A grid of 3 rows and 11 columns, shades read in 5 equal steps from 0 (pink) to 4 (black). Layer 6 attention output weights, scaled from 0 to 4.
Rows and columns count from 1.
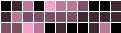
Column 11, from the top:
3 3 4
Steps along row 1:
down down up down up same up up same down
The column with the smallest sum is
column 3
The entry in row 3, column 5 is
4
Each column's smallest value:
2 1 0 1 0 1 1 2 3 1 3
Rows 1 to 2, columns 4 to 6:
4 0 1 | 2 2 2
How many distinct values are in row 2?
3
